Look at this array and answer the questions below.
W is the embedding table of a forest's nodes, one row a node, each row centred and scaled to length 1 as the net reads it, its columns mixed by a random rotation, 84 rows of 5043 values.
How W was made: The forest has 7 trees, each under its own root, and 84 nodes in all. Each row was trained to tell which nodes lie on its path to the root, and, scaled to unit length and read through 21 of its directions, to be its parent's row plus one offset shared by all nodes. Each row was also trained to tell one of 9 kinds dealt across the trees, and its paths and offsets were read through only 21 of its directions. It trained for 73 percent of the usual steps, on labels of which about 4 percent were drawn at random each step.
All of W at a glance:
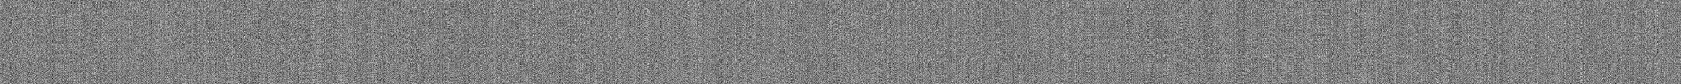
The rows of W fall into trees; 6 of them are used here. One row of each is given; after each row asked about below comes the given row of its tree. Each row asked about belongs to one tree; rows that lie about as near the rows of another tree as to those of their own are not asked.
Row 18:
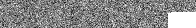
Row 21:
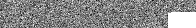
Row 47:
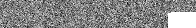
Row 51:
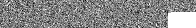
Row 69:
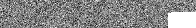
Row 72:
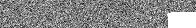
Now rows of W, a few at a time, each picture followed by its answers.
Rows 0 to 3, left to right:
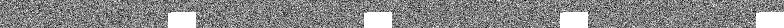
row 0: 47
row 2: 51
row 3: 51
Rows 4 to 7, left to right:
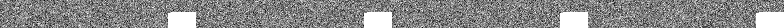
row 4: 21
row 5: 51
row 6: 51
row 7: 51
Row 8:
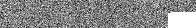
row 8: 72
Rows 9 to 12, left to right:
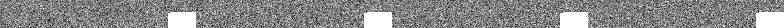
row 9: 72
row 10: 47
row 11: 47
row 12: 47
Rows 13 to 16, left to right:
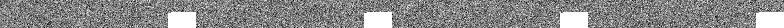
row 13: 21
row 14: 72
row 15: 18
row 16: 21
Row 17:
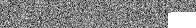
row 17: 51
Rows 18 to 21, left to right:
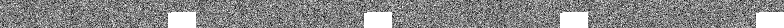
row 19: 47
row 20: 72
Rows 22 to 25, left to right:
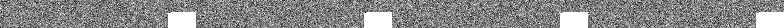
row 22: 72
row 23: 72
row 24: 18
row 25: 21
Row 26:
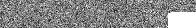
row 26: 72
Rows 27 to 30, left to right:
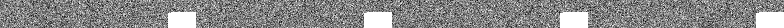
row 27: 21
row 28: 18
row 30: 51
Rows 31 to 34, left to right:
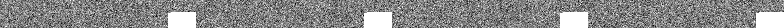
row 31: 21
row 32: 51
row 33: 72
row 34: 47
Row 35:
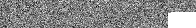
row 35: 51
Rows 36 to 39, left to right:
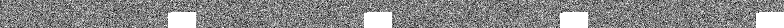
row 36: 21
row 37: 21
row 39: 47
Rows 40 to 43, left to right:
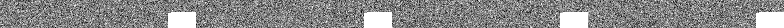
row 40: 47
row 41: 51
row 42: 51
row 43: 21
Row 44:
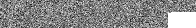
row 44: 18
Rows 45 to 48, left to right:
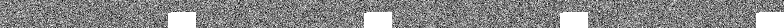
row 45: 47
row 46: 72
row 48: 18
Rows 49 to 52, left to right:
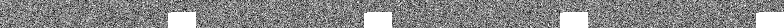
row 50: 47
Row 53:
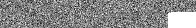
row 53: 51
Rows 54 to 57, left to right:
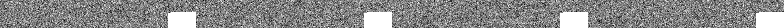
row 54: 72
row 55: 69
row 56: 69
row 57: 47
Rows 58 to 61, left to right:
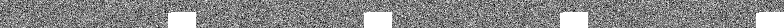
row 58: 51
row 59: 21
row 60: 21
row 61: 51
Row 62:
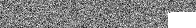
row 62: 72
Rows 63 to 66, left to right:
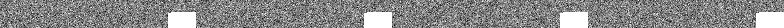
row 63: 47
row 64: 47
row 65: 69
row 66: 47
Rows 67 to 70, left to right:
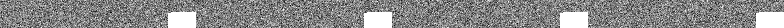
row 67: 72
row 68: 72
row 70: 47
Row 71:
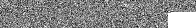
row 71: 51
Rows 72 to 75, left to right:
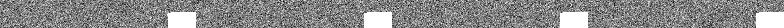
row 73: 69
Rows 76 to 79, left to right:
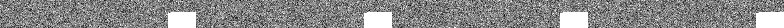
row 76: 72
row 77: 21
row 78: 51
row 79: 72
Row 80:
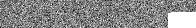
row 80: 72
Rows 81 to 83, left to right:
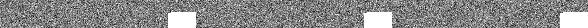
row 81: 47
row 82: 72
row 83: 51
